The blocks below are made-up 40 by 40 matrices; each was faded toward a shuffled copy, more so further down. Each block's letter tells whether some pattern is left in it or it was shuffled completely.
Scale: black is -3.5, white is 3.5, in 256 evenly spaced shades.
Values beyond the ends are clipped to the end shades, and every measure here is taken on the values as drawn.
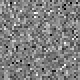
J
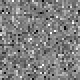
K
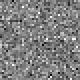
K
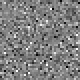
J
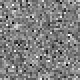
K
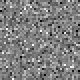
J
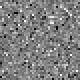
K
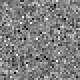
K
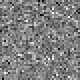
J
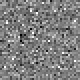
J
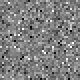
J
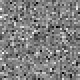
J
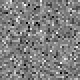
J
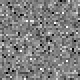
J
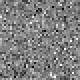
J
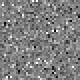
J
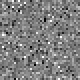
K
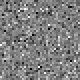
K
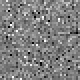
J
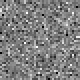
K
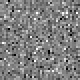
K
